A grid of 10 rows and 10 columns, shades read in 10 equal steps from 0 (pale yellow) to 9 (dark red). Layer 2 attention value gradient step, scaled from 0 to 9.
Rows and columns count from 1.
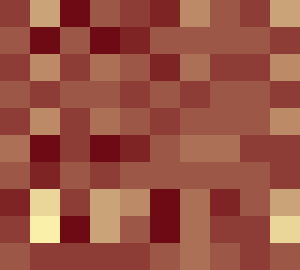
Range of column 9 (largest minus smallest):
1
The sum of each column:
65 52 71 60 65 71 54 63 65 49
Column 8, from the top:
6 6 7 6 6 5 6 8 7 6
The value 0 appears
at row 9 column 2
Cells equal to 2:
0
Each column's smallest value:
5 0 6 3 4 6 4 5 6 1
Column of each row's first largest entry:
3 2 6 2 1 2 2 6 3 2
